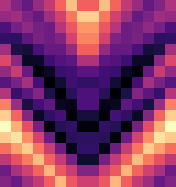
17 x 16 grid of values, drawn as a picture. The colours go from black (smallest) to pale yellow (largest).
Slope: none. Ninth with the lowest average: centre. Mirror symmetry: left to right. Calmest part: centre. Average level on the scale: 40%.
